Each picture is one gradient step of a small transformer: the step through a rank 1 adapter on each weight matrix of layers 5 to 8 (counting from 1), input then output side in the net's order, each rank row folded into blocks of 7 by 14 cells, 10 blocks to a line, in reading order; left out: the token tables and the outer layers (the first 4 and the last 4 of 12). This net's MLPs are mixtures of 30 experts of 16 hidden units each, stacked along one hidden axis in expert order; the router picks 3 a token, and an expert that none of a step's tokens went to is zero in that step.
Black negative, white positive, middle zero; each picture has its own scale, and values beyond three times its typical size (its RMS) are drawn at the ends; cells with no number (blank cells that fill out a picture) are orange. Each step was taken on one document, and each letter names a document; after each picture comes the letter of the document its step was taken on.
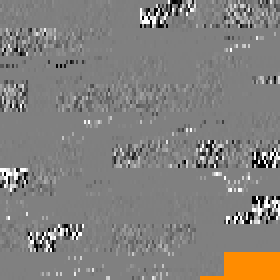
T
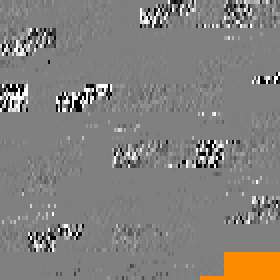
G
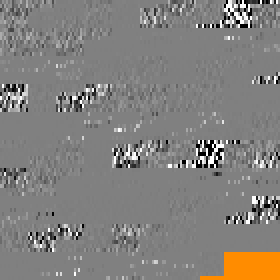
G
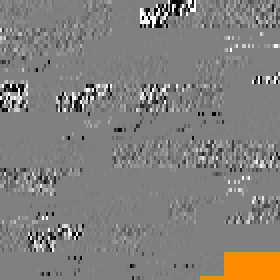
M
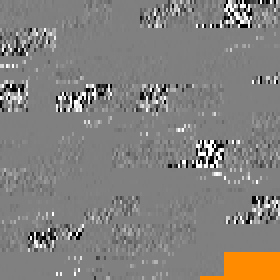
T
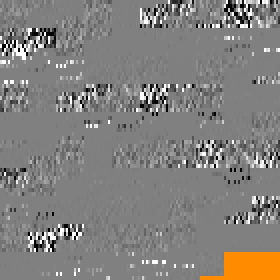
M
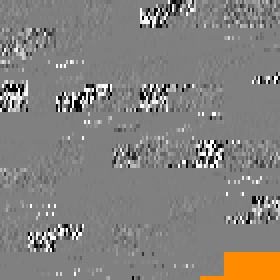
G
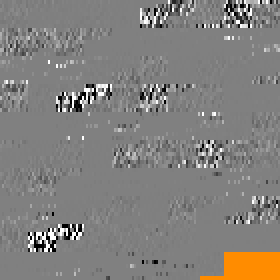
G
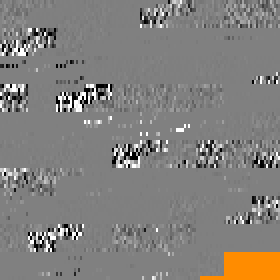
T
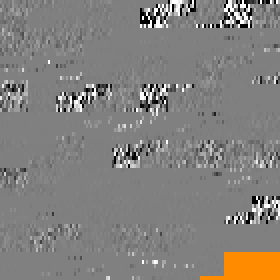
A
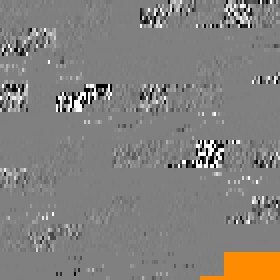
A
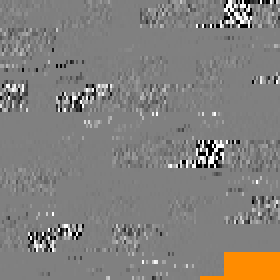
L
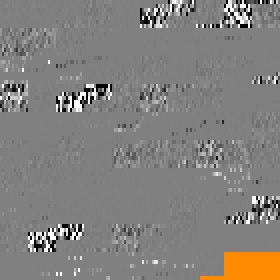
A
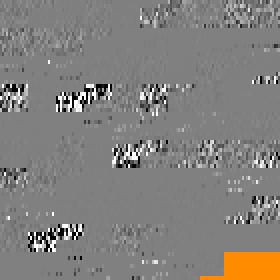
L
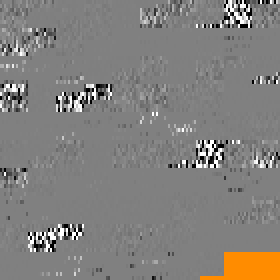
A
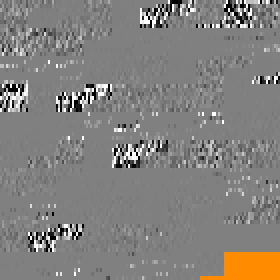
G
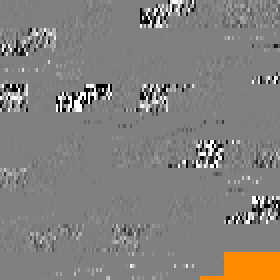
A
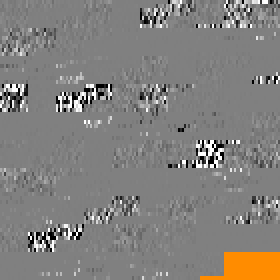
T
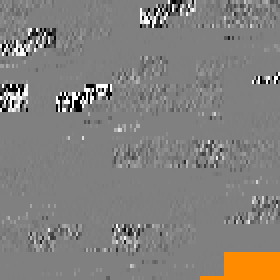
G
